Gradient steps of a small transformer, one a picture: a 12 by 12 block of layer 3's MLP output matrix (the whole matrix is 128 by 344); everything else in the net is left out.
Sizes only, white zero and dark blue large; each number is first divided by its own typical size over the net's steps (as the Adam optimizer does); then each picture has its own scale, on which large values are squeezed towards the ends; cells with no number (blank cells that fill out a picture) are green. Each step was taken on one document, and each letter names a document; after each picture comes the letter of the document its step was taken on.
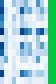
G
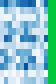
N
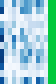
G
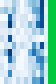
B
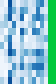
B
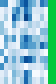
N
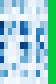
G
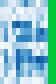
N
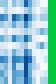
N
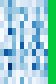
B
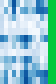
N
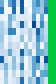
B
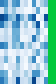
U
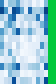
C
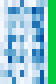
B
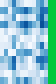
N
